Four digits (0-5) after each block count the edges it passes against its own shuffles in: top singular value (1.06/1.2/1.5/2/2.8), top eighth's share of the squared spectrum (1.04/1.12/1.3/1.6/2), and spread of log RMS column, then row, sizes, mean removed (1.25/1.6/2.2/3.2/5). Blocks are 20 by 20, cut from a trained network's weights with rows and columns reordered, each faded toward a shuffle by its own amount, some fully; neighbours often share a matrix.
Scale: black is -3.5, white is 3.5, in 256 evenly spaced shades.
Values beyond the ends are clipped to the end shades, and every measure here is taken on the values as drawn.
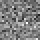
2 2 0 1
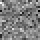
1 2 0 0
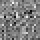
2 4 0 1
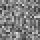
2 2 0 0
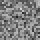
0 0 0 0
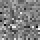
2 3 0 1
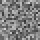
0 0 0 0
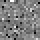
0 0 0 0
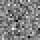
0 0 0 0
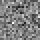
2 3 0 1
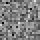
0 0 0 0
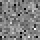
2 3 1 0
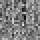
2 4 2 0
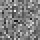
0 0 1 0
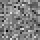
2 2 1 0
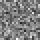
0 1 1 0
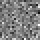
0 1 0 0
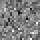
0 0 0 0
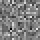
3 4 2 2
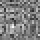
3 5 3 2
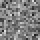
1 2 0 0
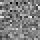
3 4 1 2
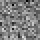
2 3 0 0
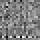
3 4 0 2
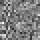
2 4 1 0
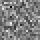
2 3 1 0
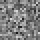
2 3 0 0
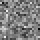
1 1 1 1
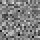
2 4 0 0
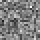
2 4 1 0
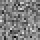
1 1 0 0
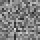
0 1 0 0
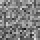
2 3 0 0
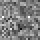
3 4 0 1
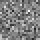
1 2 0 0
